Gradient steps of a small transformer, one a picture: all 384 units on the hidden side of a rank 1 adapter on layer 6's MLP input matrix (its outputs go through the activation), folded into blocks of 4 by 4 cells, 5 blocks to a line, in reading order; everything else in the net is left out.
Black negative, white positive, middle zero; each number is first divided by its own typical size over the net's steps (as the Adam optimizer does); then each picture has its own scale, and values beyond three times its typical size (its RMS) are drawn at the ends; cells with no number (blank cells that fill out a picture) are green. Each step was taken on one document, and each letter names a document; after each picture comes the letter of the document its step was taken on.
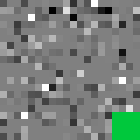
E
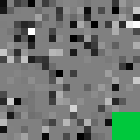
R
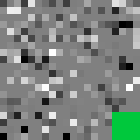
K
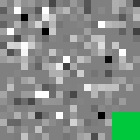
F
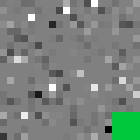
E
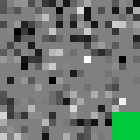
R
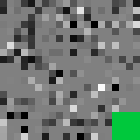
R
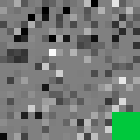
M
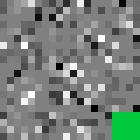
F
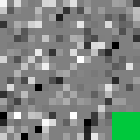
F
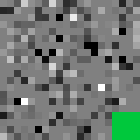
K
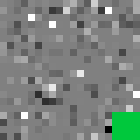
E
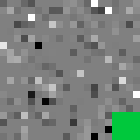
E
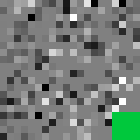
M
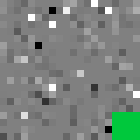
E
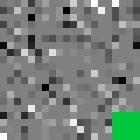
M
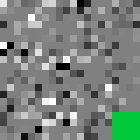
F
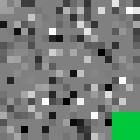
R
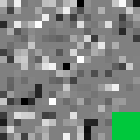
F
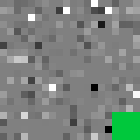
E
